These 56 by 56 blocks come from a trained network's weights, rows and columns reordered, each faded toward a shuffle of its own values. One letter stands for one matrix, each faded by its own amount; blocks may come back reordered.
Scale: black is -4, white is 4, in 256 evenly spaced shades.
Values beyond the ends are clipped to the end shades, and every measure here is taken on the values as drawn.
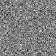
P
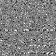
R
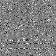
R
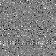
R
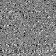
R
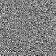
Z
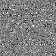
R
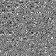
R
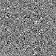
P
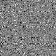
R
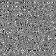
R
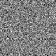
Z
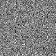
Z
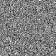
Z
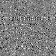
R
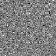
Z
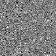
P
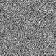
Z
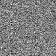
Z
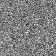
Z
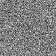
Z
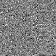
P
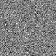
P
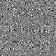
R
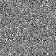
P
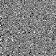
P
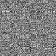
P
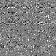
R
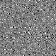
R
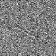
Z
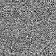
P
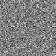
P
